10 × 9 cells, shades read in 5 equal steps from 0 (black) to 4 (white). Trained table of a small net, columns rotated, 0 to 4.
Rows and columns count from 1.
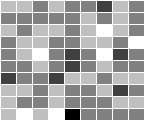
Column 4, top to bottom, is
3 2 3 2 2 2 1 3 3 4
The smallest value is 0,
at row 10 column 5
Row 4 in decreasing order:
4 3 3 3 3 2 2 2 2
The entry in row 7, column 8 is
3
